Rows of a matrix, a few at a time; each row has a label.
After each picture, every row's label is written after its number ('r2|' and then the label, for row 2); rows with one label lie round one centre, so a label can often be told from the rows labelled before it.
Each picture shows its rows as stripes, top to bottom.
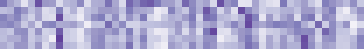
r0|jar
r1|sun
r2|sun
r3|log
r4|sun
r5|sun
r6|sun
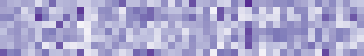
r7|log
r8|jar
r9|jar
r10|sun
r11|log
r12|log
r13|sun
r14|jar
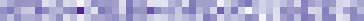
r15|sun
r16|jar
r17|sun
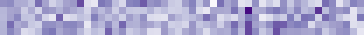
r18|jar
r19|log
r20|sun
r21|log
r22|log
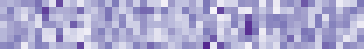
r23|sun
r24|jar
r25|log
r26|log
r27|sun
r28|sun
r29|jar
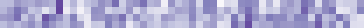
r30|sun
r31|sun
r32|log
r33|log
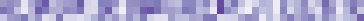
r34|jar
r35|jar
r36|sun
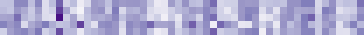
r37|sun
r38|sun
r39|sun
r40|jar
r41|sun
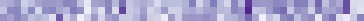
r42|log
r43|log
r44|sun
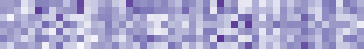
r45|jar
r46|jar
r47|sun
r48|log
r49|sun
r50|jar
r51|sun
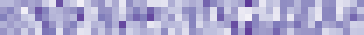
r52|sun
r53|jar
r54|jar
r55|log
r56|log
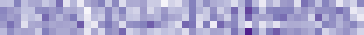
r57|sun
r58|log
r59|log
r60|jar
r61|log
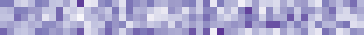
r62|jar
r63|sun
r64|sun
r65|log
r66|jar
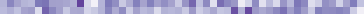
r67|jar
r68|log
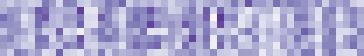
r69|log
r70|jar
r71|jar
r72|jar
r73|sun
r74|jar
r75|jar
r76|sun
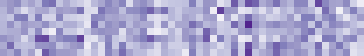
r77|log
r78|jar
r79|sun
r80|log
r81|sun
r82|jar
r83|log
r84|log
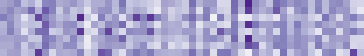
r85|log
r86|log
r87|jar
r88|log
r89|jar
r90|log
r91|log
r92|jar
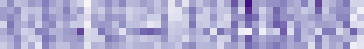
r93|log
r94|log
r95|log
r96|log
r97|jar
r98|log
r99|log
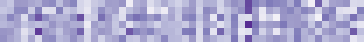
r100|log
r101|sun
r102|jar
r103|log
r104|jar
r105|log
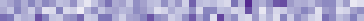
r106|log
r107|sun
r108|jar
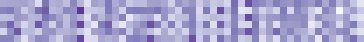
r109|log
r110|jar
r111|log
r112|jar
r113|log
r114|jar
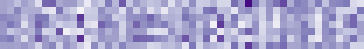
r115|log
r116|sun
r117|jar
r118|jar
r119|sun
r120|jar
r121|log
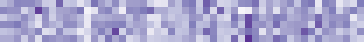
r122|sun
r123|jar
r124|log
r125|log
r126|sun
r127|log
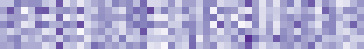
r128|sun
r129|jar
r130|sun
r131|jar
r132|sun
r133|log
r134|sun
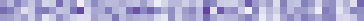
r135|sun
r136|jar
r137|sun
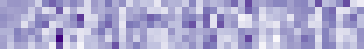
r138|log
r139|sun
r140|jar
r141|jar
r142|sun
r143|sun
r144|sun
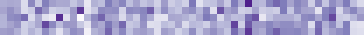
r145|log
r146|jar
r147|sun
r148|log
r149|log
